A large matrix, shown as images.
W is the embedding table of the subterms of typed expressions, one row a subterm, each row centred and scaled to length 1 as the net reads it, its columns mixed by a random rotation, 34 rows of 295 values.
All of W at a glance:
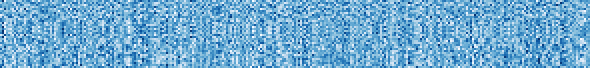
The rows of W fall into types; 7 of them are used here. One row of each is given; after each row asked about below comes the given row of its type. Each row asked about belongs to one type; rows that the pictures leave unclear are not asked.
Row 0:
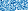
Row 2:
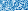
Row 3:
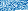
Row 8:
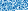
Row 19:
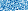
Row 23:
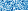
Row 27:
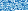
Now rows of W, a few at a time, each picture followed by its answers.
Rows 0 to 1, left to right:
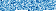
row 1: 27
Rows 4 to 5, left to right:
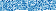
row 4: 23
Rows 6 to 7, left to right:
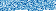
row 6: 3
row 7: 27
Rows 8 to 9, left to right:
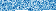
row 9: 2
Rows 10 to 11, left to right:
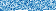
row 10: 3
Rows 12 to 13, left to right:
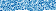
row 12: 19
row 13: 0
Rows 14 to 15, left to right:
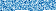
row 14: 23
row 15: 0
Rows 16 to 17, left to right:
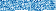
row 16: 0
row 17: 23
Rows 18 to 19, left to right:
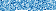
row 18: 0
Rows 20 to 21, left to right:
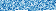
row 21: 3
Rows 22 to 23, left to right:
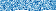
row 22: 23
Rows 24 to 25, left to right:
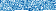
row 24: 2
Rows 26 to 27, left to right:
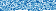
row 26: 3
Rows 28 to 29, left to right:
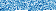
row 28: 27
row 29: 19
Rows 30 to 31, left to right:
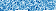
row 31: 27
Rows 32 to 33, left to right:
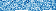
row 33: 2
